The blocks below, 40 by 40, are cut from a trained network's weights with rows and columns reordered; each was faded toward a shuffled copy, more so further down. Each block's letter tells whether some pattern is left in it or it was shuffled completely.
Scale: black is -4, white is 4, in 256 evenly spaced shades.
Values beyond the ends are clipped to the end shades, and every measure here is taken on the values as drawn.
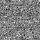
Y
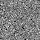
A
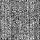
Y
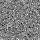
A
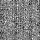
Y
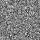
A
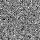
A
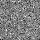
A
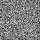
A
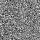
A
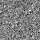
A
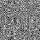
Y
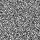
A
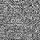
Y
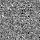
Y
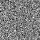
A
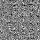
Y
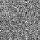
Y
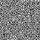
Y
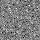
A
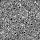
A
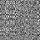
Y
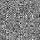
Y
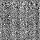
Y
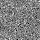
A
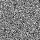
A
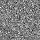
A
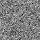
A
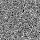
A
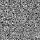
Y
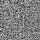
A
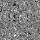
Y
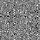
Y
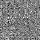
Y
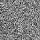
Y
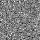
A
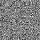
Y
